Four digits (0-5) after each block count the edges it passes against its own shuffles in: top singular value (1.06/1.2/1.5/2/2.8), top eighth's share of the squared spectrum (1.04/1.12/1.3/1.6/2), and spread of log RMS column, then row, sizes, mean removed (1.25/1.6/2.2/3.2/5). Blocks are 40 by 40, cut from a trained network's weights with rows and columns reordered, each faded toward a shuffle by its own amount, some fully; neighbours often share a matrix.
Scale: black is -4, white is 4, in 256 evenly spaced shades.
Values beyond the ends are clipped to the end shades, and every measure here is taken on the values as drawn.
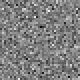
1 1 0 0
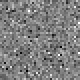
0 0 0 0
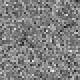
0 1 0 0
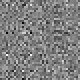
3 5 2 2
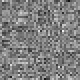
3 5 2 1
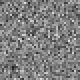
0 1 0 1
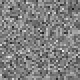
1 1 0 0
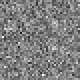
2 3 0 0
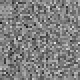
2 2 0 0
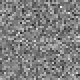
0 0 0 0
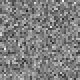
0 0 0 0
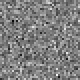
1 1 0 0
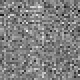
2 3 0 2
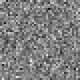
0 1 0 0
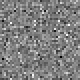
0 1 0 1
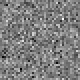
2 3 1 1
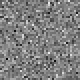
1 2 0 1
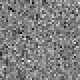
1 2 0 0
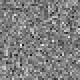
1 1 0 0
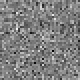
1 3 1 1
